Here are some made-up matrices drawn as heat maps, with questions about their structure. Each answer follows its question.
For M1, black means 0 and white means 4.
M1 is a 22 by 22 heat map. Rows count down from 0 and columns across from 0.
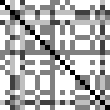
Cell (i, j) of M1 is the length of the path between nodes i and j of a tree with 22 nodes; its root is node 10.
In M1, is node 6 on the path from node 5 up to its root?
no
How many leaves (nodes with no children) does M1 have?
18
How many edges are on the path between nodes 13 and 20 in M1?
3
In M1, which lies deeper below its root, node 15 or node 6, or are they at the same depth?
the same depth
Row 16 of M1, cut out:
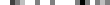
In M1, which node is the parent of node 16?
2
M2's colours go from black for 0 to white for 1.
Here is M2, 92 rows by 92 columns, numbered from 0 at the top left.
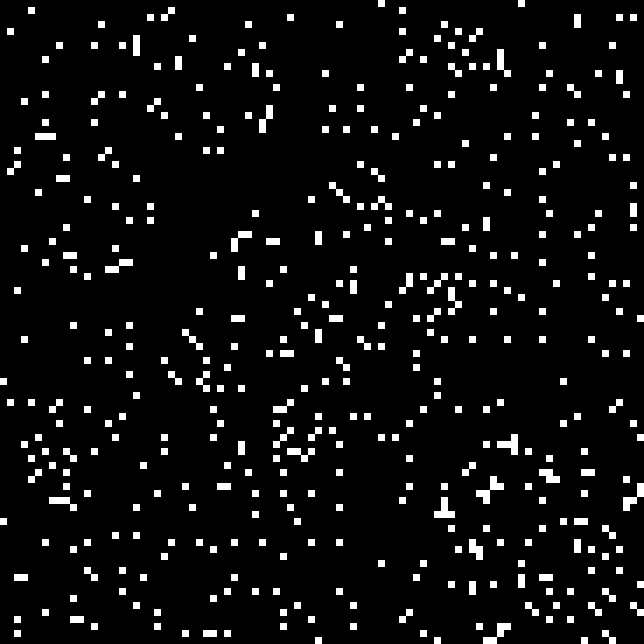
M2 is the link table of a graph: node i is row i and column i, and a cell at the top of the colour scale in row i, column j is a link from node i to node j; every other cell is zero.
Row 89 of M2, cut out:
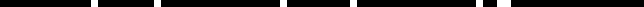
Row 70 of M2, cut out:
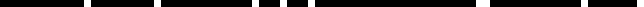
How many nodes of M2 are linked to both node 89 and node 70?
3
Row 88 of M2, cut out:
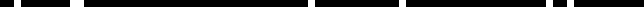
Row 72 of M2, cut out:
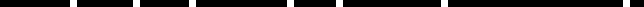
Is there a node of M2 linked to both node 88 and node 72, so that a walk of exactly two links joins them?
yes
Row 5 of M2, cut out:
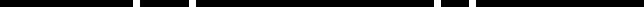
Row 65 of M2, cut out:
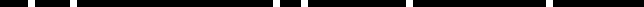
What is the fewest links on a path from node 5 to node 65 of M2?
3
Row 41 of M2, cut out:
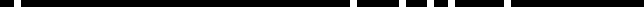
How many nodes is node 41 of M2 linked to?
6
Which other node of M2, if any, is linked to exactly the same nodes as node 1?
none
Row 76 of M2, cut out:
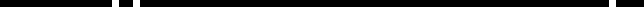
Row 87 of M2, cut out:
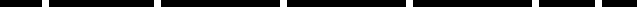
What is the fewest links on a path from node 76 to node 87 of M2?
1
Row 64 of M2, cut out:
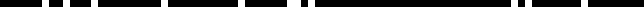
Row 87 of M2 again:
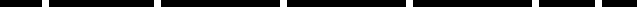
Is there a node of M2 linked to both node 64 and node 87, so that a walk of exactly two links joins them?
yes
